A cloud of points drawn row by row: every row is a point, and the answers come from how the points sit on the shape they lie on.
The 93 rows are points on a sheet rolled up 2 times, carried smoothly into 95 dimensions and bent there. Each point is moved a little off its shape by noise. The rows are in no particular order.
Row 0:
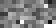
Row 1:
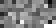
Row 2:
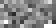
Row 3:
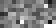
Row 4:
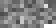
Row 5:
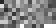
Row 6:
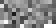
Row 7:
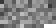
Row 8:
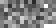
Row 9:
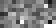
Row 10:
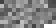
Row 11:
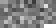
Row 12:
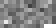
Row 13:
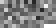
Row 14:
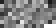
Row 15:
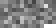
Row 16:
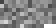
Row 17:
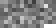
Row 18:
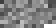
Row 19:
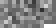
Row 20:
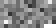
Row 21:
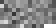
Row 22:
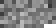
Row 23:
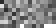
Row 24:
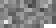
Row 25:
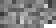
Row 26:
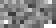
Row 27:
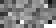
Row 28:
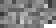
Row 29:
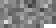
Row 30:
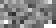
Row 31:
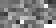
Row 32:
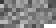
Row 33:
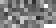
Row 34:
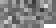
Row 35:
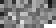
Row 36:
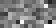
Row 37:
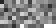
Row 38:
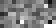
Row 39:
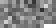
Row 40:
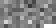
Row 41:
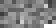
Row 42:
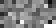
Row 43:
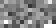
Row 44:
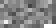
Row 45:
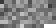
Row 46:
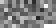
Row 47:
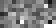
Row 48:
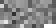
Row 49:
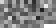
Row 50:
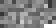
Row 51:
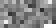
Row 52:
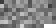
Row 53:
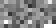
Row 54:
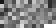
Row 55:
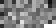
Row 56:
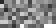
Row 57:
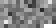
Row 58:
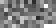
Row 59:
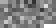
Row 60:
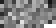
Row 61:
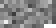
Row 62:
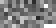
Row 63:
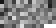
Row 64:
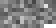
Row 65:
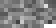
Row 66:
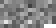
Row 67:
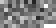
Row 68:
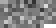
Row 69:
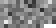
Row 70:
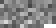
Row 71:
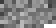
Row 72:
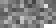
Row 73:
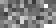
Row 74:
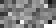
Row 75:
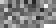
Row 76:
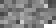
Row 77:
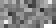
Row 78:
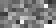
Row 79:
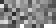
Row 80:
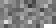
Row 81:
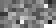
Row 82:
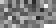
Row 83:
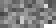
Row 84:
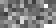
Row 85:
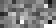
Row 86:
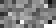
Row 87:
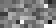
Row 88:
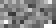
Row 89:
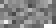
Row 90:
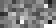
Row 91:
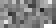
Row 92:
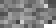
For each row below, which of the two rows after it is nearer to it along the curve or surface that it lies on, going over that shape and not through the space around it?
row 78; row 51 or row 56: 56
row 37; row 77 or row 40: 77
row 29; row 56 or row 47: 56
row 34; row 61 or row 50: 50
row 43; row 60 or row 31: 60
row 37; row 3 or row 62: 3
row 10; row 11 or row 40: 11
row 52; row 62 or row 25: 25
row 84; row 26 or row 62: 62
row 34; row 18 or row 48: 18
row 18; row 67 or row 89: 89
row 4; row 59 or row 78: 59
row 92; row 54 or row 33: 54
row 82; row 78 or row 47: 78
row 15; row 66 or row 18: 18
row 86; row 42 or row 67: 42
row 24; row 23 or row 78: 23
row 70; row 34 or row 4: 4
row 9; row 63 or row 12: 63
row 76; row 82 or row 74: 74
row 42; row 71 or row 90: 90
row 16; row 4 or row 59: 4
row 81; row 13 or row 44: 13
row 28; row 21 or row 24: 21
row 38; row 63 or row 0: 0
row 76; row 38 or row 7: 7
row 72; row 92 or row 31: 92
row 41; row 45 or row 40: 45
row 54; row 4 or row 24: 4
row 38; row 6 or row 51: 6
